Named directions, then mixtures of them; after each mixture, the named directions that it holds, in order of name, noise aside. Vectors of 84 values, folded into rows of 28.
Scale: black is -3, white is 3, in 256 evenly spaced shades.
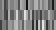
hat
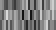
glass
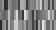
glass, hat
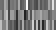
hat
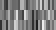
glass, hat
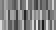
hat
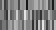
hat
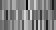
glass, hat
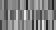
hat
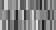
glass, hat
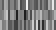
hat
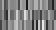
hat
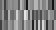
hat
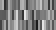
glass, hat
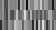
hat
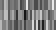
hat
